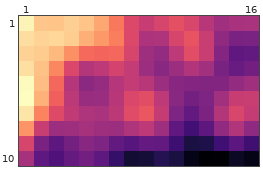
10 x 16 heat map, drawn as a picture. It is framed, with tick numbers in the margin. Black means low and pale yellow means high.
The halves do not mirror each other. The field is mottled with small blotches. There are no regular stripes. The bottom right is the ninth with the lowest average. Values rise toward the top left.
